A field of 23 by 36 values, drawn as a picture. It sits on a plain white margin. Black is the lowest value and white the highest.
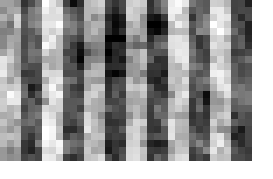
There is no overall slope. Overall the values sit about 50% of the way up the scale. Upright stripes repeat 6 times across the table. Streaks run downward.
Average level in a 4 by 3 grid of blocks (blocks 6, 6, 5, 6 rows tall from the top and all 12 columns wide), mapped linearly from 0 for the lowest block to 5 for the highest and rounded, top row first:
415 | 305 | 534 | 433
